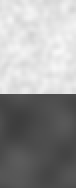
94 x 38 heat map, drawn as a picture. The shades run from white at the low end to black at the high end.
The table splits into 2 rows of 1 panel. Panel 1,1: very low, blotchy, faint in contrast. Panel 2,1: high, smooth, faint in contrast.
